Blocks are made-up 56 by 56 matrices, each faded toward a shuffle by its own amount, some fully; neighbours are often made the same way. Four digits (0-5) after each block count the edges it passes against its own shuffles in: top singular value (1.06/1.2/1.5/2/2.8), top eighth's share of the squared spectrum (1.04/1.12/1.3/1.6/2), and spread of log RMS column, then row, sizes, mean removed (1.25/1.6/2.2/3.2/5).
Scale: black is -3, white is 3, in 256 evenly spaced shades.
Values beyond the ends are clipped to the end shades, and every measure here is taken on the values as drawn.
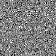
3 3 1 2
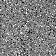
2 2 0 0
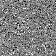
2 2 1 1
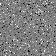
1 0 0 0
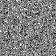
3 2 0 0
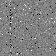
2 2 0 0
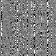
2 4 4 0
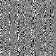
3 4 4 0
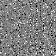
2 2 2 0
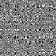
4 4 2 2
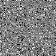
0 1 2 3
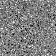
1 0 0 0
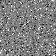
0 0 0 0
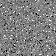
0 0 0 0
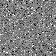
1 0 0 0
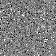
2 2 0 1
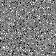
2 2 0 1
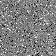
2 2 0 1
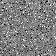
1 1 0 0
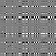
5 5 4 4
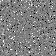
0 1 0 0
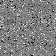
2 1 0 0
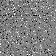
2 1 0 0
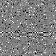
4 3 1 2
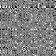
4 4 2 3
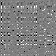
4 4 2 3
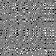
4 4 2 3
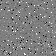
0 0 0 0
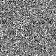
2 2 0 1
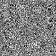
2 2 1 1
